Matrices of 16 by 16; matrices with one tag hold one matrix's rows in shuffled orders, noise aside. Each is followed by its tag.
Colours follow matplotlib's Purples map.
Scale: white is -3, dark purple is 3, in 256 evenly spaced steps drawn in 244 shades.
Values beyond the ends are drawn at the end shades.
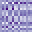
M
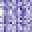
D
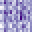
D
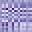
M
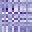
M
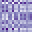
M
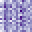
D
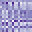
M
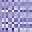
M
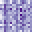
D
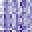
D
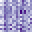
D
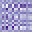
M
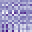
M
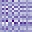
M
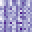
D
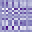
M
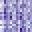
D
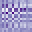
M
